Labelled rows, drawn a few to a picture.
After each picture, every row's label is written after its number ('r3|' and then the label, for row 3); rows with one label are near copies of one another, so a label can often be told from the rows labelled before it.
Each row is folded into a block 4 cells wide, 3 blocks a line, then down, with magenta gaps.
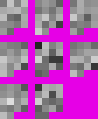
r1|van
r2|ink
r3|van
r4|ink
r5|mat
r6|ink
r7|ink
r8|mat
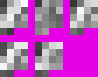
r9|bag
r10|mat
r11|bag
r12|bag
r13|bag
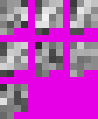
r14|ink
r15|bag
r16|bag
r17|bag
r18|mat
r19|van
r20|mat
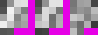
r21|bag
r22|bag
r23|ink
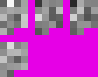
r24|van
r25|mat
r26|mat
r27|van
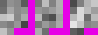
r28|ink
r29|van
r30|bag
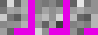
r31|van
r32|ink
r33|van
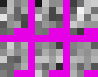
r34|mat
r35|mat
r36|bag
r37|van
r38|ink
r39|ink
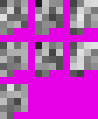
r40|mat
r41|mat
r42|bag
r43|van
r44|mat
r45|bag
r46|van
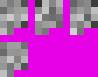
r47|ink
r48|mat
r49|ink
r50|ink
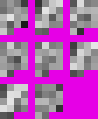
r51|ink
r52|bag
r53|van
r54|van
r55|van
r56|bag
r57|bag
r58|ink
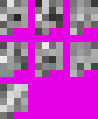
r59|van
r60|mat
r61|ink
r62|mat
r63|van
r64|ink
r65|bag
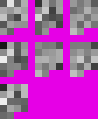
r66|van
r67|mat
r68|ink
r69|mat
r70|ink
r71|ink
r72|mat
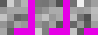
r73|van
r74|ink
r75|van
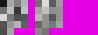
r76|mat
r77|van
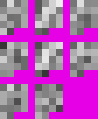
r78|van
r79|bag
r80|van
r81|mat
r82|bag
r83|van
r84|van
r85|ink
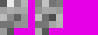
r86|van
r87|van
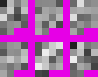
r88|mat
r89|ink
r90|van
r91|ink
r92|bag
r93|mat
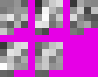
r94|ink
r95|bag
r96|mat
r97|bag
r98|bag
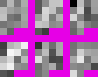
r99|van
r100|bag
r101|mat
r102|bag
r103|mat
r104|ink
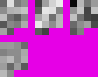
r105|van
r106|bag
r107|mat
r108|ink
